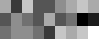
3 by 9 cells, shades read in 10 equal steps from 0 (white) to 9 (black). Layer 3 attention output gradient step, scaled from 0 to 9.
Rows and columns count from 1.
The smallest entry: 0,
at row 3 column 9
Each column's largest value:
6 7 5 6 7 6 5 9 8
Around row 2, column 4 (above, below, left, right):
6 5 5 3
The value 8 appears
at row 2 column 9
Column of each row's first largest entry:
2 8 5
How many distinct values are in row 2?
6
